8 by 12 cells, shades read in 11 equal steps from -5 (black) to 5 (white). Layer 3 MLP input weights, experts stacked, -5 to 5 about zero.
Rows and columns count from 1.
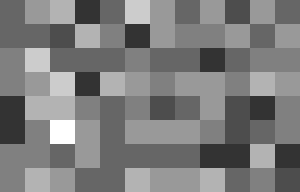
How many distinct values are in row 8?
5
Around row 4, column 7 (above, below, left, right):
-1 -2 1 1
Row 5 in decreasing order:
2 2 1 0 0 0 -1 -1 -2 -2 -3 -3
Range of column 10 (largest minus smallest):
4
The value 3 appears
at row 1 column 6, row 3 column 2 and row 4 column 3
